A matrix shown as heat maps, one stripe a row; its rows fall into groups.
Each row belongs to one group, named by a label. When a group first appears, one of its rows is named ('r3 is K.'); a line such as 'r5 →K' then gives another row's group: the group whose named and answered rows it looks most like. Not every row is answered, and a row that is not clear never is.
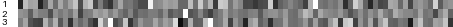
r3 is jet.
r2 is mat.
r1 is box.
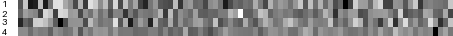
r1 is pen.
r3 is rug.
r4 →mat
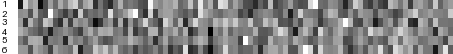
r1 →box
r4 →mat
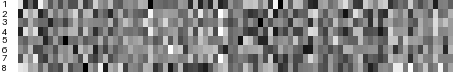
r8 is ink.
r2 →box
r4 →box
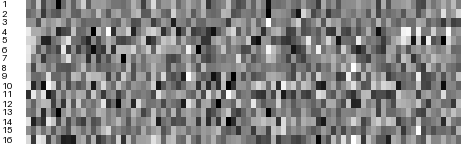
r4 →ink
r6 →ink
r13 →pen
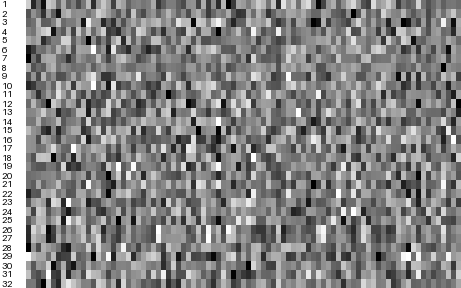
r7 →rug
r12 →jet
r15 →mat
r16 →mat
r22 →rug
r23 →jet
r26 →box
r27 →box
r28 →rug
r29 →ink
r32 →pen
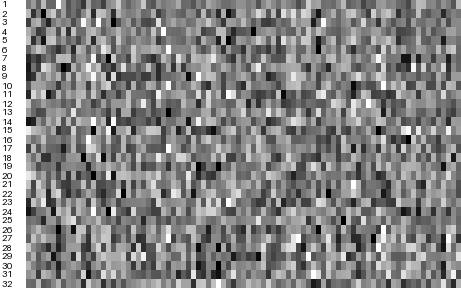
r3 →box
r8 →rug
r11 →box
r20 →ink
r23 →box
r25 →pen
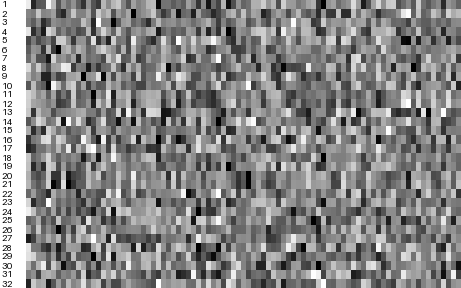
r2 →ink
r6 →pen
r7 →jet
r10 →jet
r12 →ink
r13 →rug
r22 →jet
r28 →mat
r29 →ink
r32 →box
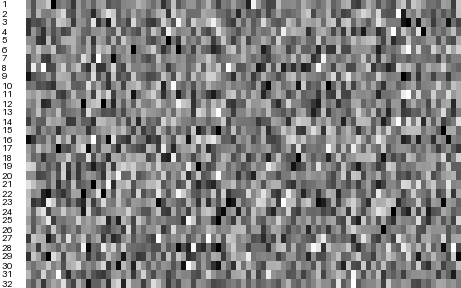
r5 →pen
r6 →ink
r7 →box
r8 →box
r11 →ink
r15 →mat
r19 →ink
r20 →jet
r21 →ink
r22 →mat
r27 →box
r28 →mat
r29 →jet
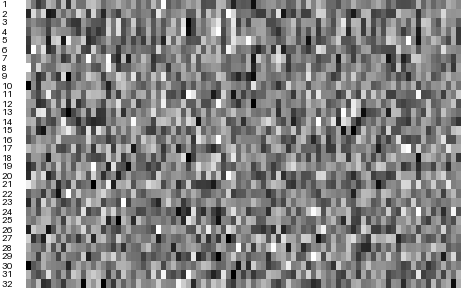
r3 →jet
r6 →box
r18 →jet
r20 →box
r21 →ink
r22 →pen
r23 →rug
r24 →mat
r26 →box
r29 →mat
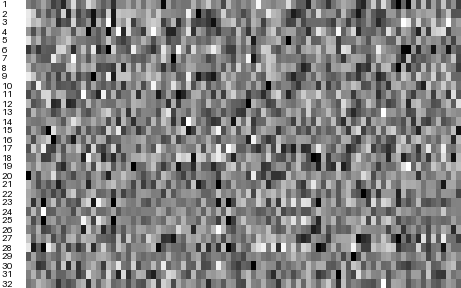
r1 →rug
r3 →ink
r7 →jet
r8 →rug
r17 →box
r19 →ink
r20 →rug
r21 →mat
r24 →box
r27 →rug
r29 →pen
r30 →jet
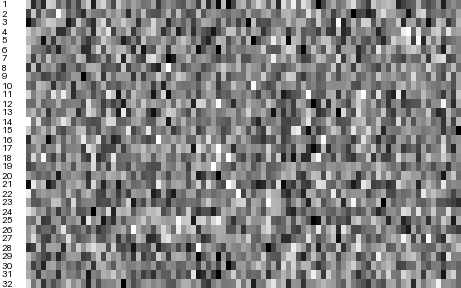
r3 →rug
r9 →mat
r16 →box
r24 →ink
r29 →mat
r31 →mat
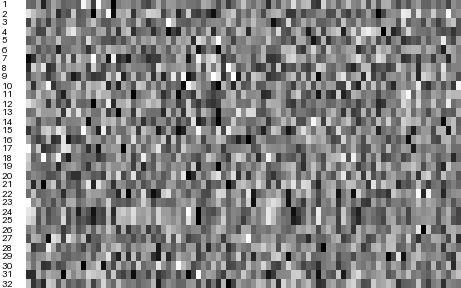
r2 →ink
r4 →pen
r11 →ink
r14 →mat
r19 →mat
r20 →jet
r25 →ink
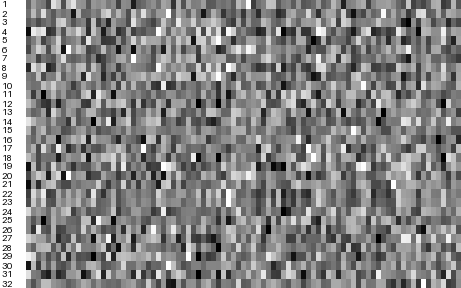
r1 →jet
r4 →box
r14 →ink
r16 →pen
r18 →mat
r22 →box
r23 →box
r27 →ink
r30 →rug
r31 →mat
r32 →rug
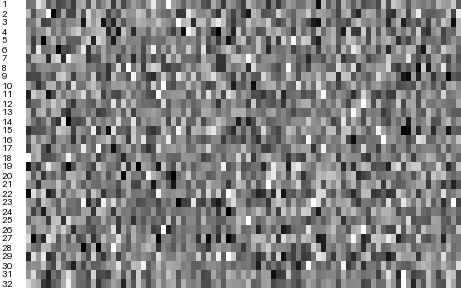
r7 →jet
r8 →rug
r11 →box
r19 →rug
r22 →box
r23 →mat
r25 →jet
